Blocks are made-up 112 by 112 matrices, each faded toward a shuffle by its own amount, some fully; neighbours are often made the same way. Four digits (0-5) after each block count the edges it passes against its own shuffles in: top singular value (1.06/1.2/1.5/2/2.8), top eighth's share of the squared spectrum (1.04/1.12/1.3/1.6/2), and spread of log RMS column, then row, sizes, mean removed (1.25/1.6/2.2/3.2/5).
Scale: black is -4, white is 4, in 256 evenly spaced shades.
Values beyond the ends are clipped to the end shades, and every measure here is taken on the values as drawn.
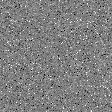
1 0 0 0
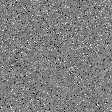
0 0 0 0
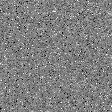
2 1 0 0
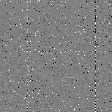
4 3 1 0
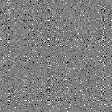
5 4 3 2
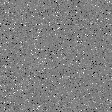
1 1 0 1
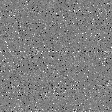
2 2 0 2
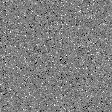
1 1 1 0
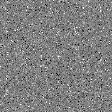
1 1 2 1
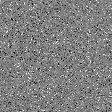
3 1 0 0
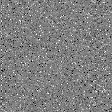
3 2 1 0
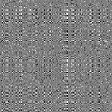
5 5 4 4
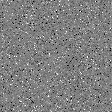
2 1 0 0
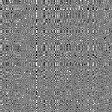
5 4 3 3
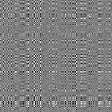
5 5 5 4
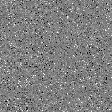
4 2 1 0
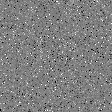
0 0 0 0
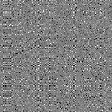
5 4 3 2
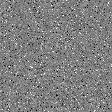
3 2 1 0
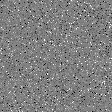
2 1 0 0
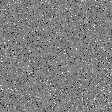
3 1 0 0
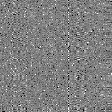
5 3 2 2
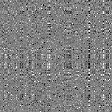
5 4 3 2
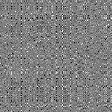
5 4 3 3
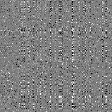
5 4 3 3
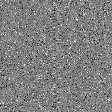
3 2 1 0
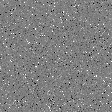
0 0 0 0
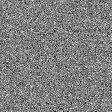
3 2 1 0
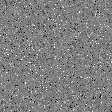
0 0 0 0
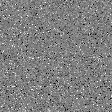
1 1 0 1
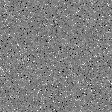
0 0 0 0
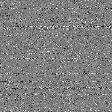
2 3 0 3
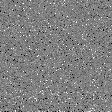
1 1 0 1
